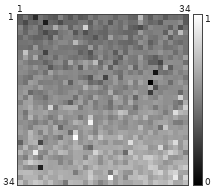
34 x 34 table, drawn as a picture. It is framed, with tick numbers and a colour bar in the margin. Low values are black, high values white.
Slope: up to the bottom. Stripes: none. Grain: fine.
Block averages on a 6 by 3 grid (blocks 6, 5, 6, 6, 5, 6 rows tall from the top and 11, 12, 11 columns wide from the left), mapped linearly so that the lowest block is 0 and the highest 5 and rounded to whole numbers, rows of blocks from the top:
001 | 111 | 222 | 333 | 344 | 445
